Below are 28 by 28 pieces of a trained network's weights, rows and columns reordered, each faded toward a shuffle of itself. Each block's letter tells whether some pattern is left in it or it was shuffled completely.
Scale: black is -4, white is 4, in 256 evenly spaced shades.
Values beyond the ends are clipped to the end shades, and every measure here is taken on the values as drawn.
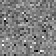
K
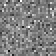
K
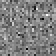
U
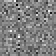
U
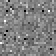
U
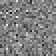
U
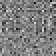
U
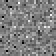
K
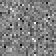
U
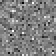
K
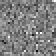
U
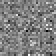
U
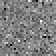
K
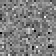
K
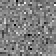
K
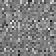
U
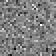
K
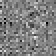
U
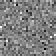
K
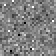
K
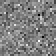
K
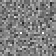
K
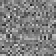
U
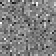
K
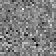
K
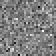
K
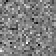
K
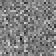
U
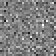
U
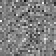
U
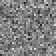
K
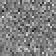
U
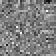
U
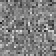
U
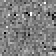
U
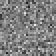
K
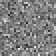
K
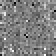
U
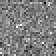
K
